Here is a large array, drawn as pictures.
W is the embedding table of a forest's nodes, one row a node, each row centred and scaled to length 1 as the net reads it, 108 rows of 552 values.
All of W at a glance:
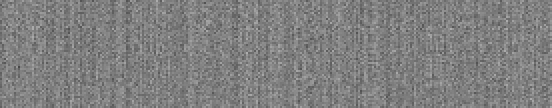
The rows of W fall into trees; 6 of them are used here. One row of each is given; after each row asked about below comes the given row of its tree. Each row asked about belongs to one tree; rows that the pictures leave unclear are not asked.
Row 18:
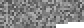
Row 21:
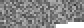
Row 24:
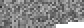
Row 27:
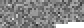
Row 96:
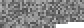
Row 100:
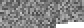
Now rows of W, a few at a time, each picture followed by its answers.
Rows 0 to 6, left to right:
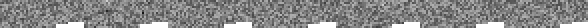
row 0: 18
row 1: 96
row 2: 100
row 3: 21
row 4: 24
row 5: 21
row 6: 18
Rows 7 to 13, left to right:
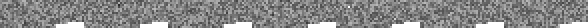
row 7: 96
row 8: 100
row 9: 96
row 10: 21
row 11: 24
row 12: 96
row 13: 96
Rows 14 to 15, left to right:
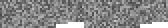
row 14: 21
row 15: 100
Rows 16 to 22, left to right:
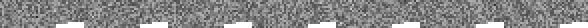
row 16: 21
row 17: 100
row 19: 24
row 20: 21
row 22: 96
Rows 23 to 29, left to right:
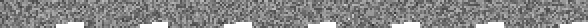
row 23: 21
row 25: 96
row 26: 27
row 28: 18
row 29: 18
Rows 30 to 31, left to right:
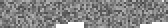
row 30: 24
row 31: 96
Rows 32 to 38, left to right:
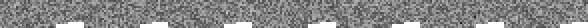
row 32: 18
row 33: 21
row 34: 27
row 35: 100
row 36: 24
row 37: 18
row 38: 27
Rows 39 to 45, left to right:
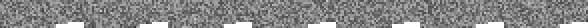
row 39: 21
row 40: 24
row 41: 96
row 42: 21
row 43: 100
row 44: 18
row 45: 96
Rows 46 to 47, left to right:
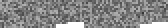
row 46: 96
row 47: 18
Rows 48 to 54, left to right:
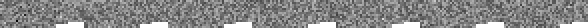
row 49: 96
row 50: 18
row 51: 18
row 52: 21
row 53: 21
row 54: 27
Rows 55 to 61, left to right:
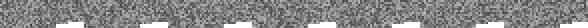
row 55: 100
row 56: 21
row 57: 24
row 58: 27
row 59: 18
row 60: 24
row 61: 100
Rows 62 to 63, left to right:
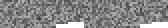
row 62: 18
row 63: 18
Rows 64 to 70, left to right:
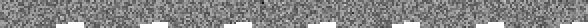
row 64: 100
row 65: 27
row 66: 24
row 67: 18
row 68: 100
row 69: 18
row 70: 27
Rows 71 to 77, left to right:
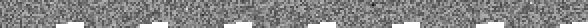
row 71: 21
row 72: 24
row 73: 100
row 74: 24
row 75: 100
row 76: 100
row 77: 24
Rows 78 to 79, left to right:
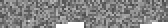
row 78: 21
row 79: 21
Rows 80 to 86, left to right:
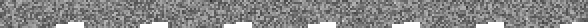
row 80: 24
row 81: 96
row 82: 96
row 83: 100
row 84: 18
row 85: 100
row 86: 21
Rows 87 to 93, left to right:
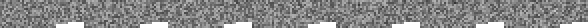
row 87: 27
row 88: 21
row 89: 18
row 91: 96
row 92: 18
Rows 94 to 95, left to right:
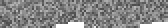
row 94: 24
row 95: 18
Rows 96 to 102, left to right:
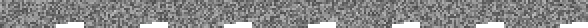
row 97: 21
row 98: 18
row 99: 100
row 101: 21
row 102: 18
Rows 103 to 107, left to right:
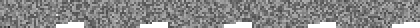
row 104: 24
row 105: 21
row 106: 21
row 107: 27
